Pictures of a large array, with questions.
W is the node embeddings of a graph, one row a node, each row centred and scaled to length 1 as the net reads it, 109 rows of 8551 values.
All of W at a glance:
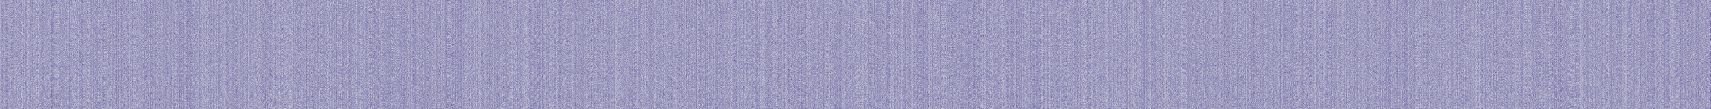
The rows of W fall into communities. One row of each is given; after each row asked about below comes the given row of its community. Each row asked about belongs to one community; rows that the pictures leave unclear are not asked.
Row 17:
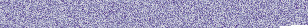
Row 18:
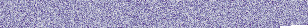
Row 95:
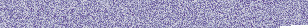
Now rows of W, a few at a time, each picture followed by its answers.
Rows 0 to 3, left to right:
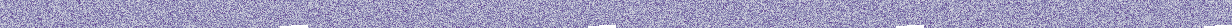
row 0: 95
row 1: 95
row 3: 17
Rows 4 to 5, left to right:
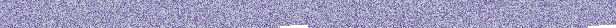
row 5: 95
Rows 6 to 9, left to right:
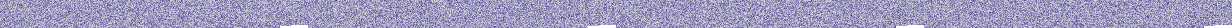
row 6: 18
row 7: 17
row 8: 18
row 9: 18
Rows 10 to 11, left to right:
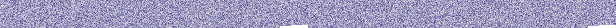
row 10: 18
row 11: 17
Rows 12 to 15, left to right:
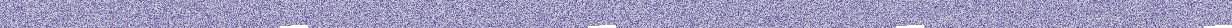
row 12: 17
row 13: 17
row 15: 17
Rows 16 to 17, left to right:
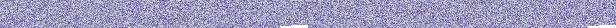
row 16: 18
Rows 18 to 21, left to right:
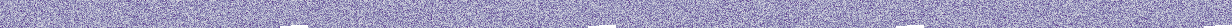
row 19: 95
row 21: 18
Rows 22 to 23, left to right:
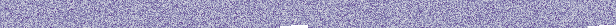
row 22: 95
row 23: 18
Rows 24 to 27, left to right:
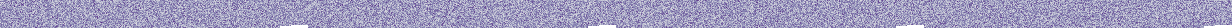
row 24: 95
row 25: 18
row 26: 17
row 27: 18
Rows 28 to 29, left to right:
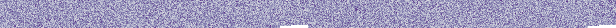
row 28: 95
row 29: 95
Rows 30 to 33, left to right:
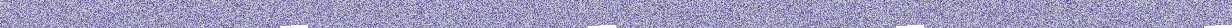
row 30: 95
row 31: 17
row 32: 95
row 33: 95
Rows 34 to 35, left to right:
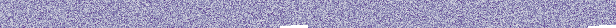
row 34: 17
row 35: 18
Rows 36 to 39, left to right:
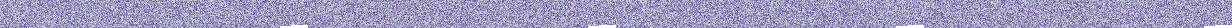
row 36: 18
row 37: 18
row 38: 17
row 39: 95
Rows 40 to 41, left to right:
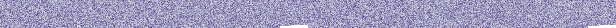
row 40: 95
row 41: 95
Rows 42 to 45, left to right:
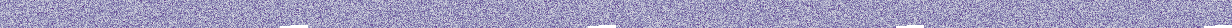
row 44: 18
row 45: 18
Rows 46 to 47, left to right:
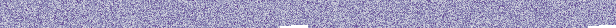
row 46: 95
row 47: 17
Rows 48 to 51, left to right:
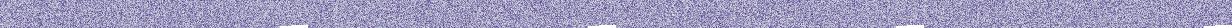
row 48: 95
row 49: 17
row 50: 95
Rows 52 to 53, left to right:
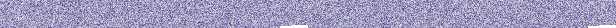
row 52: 18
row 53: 18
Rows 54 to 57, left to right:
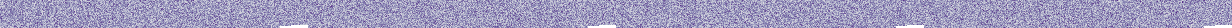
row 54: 95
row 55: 17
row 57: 17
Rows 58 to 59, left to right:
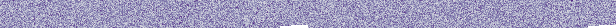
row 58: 18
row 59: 95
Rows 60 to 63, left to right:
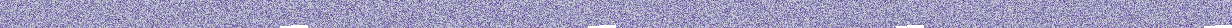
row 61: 95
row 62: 18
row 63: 17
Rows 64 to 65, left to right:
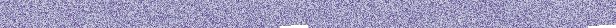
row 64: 17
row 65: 95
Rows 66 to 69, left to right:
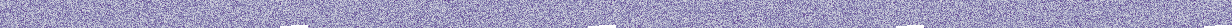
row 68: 17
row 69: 18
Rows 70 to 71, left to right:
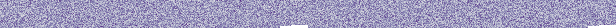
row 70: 18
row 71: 18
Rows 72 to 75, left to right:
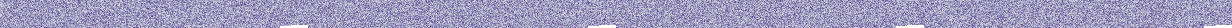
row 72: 95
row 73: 17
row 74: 18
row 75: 18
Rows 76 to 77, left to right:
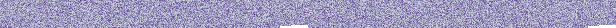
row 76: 18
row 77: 95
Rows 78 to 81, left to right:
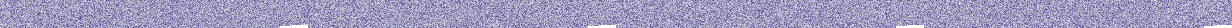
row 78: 95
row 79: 95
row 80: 95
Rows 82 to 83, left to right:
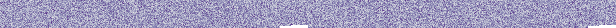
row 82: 17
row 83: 18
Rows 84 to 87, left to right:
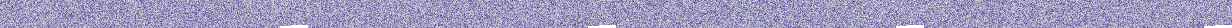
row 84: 17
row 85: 18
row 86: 95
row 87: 18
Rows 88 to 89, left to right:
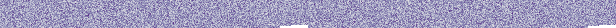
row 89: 95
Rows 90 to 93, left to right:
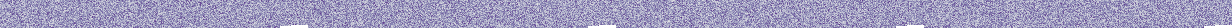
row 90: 95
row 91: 95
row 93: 18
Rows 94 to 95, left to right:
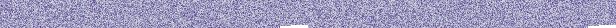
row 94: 95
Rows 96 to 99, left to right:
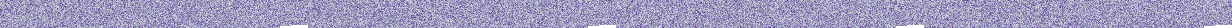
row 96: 95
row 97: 95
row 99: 18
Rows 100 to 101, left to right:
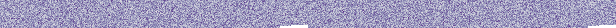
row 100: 95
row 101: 18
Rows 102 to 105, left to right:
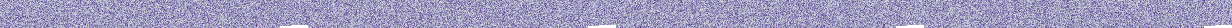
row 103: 95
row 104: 17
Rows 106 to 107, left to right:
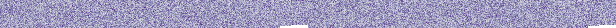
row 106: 95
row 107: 95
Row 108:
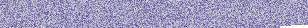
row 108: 18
